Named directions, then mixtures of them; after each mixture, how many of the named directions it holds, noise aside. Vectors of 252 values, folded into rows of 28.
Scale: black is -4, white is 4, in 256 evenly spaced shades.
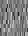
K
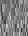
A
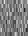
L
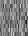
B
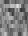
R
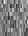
three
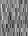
two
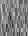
two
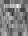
one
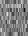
two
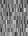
one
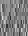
one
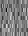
three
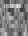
one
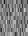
one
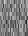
two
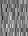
two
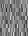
three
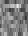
one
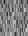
one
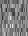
three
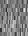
two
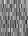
two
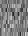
two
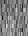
three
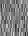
two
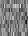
two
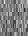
one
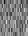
two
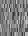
three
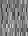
two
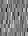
one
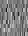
one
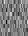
three
